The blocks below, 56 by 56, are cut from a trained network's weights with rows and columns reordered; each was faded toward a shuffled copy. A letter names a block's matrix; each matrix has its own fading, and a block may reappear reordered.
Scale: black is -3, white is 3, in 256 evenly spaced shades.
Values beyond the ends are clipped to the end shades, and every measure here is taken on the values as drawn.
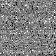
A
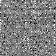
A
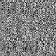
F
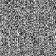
F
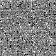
A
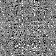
A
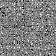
A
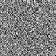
F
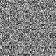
F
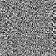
F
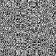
F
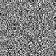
F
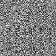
F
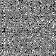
A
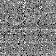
A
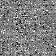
A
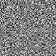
F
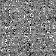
A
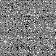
A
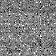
A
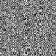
F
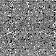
A
